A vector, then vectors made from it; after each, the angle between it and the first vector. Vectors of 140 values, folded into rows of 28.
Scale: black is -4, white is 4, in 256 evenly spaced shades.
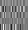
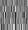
partly opposed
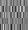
nearly parallel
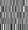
nearly parallel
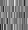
partly aligned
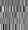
nearly opposite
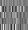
nearly parallel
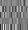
nearly parallel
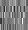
partly opposed
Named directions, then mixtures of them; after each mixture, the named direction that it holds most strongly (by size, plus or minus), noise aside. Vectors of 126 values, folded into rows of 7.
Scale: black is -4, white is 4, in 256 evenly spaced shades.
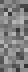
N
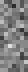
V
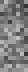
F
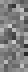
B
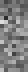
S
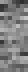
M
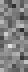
V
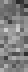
F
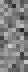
V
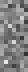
B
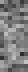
M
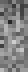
F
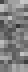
M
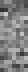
M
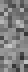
V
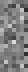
B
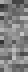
M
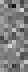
V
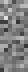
S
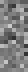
B
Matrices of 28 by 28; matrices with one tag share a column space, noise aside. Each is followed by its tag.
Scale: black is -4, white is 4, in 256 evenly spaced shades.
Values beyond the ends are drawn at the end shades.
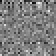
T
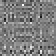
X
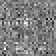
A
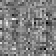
A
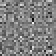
X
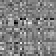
A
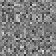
X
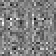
A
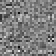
X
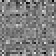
T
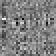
A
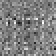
A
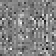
A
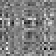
A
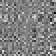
X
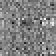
A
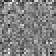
T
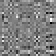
X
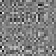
X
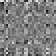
T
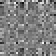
T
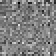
T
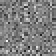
X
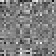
T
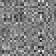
X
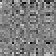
T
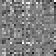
T
